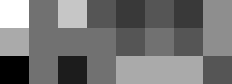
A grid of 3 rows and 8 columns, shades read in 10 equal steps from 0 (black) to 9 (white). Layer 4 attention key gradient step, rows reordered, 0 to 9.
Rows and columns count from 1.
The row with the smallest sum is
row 3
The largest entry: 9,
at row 1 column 1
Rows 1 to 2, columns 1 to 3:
9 4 7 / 6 4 4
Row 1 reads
9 4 7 3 2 3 2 5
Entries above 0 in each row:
8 8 7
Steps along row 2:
down same same down up down up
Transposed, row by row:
9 6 0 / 4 4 4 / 7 4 1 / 3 4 4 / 2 3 6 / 3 4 6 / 2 3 6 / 5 5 3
